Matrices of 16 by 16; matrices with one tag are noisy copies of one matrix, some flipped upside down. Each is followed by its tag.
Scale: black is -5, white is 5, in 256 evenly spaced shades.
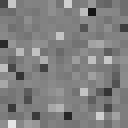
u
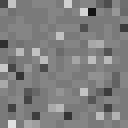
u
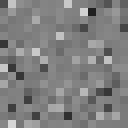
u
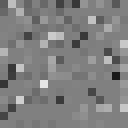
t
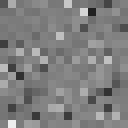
u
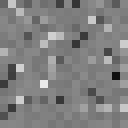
t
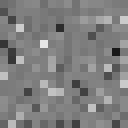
t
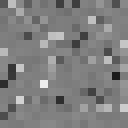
t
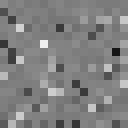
t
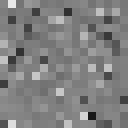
u
